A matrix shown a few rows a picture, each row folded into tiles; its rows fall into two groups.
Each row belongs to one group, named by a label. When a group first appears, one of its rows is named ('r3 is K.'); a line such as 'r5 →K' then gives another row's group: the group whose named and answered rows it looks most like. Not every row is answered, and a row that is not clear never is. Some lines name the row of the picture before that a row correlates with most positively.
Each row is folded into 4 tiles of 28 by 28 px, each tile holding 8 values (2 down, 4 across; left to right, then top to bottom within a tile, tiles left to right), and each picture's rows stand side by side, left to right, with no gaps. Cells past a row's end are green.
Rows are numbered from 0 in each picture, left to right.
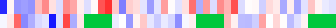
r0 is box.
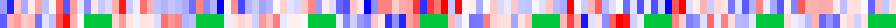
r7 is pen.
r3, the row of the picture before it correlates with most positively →1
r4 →box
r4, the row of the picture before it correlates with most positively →2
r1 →box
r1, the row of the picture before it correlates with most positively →2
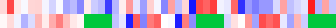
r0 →box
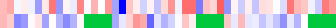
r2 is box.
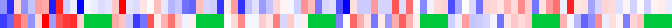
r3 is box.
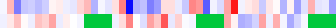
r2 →box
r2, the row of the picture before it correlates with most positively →1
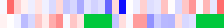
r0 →box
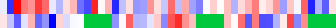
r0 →pen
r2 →pen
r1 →box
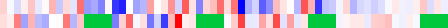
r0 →pen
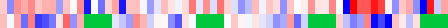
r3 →pen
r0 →pen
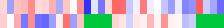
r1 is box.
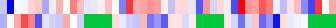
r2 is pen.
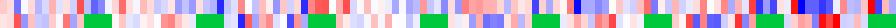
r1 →box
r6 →pen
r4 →pen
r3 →box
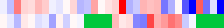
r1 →box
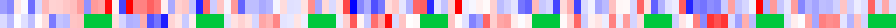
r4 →box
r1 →pen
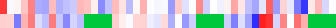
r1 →box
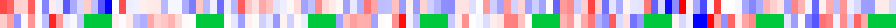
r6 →box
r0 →box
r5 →box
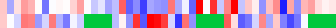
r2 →box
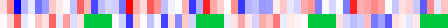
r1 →pen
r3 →pen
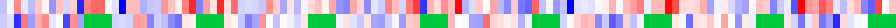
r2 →box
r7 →pen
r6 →box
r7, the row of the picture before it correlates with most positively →3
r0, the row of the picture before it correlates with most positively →1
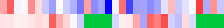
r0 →box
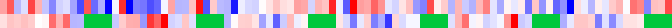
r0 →box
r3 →pen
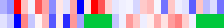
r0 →pen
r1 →box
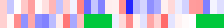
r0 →pen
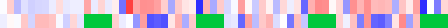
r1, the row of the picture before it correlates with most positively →0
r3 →pen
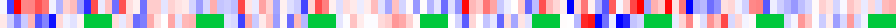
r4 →pen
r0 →pen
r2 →pen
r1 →box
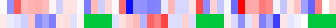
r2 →pen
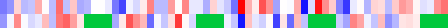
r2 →pen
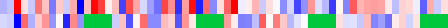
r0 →pen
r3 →pen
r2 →box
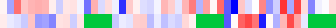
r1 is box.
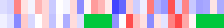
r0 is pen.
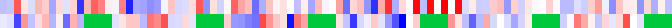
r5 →box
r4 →box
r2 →box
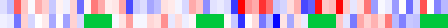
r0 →pen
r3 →box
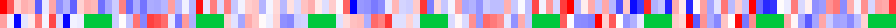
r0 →box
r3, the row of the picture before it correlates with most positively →1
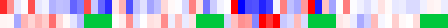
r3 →box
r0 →box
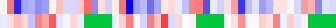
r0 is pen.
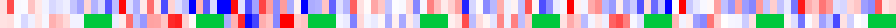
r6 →box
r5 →box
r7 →pen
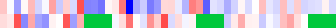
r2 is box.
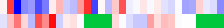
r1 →box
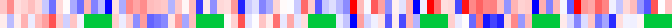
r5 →pen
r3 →pen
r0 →box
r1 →pen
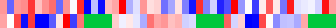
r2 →box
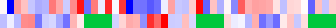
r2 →pen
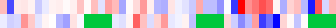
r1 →box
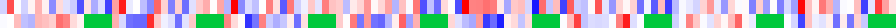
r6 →box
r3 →pen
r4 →pen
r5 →box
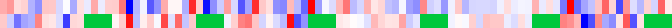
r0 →box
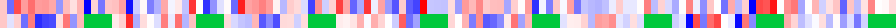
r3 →box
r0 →pen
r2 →pen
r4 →pen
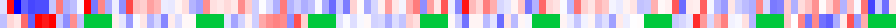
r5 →pen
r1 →pen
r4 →pen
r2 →box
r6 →box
